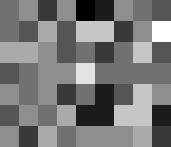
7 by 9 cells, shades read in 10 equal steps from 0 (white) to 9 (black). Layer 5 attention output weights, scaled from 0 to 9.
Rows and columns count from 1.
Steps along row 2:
up down up down same up down down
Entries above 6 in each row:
3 1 1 0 2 3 2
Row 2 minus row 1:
0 2 -4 2 -7 -6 3 -1 -6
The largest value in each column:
6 7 7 7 9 8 7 5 8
